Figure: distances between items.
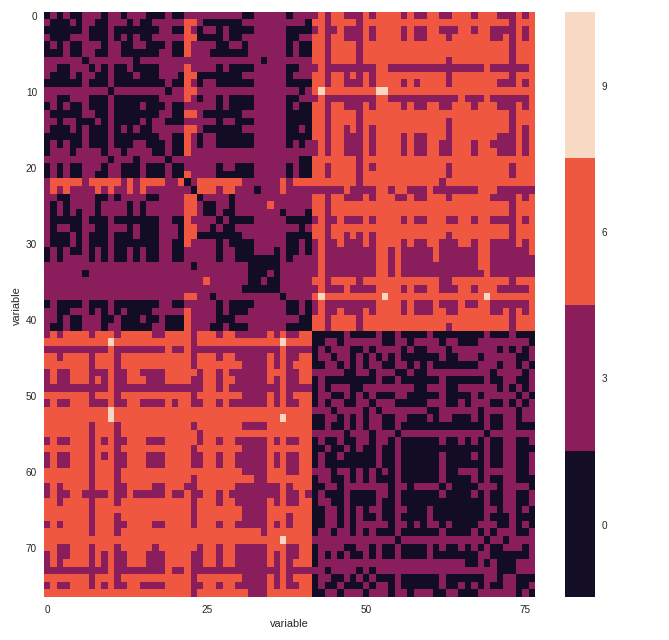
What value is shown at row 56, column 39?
3
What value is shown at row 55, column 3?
6
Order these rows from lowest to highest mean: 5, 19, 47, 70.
5, 70, 47, 19
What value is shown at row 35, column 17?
3
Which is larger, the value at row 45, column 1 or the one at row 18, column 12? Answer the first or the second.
the first
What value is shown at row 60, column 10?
6
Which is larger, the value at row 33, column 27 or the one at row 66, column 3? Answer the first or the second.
the second
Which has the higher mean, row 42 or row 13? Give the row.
13
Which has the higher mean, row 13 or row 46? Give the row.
46
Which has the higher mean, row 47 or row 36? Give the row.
47
